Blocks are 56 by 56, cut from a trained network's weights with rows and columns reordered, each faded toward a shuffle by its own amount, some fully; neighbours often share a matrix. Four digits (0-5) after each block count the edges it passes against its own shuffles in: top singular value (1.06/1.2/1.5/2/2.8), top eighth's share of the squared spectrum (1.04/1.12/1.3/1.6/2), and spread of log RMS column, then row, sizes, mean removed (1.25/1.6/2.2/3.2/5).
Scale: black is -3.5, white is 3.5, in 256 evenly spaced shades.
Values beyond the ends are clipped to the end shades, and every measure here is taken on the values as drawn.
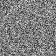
0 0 0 0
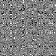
4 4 2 2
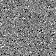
1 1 0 0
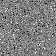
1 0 0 0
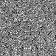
2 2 0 0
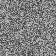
2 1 0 0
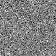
3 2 0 1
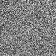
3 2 0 0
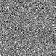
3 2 1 0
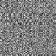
4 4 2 2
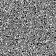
1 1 0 0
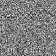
3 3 0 2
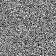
0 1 0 0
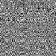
4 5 2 3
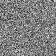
1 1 0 0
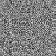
4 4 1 2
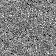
0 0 0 0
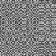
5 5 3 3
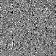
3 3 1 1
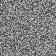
0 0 0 0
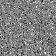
2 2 0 0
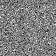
0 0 0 0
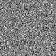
3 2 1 0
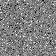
0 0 0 0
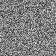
0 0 0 0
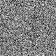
1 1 0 0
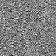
4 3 0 2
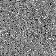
2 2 0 0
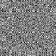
4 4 1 2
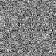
4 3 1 2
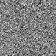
3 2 0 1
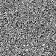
2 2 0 0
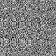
4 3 2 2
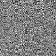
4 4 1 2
